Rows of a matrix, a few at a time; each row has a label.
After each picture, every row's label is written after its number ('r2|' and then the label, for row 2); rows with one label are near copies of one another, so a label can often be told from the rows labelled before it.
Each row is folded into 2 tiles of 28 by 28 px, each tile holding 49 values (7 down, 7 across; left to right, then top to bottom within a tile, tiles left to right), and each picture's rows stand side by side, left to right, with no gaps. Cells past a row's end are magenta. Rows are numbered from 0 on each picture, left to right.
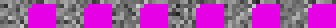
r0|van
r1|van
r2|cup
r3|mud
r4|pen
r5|pen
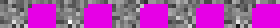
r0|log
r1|log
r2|pen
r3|van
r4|log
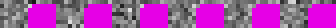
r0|pen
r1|log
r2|mud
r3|cup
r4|cup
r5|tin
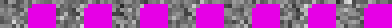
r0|log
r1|cup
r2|mud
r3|cup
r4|van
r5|cup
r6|tin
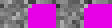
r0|pen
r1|pen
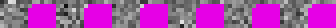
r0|tin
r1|mud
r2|pen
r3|log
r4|van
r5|cup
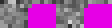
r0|tin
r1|log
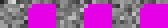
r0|tin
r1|pen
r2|van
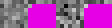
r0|pen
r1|mud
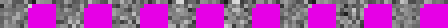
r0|pen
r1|log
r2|van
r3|tin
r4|tin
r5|pen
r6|mud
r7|tin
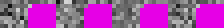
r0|mud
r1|tin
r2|cup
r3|mud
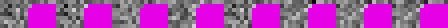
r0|mud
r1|mud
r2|van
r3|cup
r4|mud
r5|pen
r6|pen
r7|pen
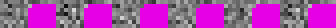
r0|mud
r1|mud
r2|van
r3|van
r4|cup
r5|mud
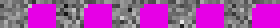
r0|pen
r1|mud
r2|van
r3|log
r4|mud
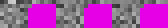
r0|tin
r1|van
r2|van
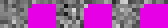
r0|log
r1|mud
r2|tin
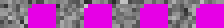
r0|van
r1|pen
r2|tin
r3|cup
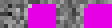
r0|mud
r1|cup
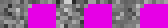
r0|mud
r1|tin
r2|cup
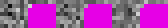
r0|mud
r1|mud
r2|cup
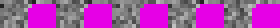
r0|pen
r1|pen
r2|van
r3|pen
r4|cup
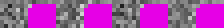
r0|mud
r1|cup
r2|mud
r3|cup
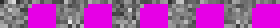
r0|tin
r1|log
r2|mud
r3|tin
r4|log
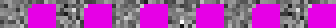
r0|van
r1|mud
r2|pen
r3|log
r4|pen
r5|mud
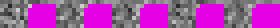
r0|mud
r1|cup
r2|cup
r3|mud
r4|cup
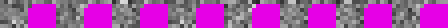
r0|log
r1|cup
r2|tin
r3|log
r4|pen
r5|tin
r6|tin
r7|cup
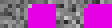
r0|mud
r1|van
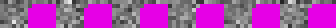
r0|log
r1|tin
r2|van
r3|pen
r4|log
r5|tin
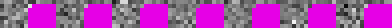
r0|pen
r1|mud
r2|tin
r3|van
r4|tin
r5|log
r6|mud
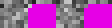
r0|pen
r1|tin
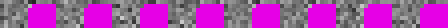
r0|pen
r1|van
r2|van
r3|log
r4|pen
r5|pen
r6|cup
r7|van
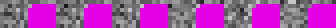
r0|mud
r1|mud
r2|mud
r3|pen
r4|cup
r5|tin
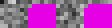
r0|tin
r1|cup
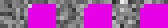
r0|mud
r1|cup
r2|tin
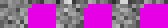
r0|van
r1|tin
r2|tin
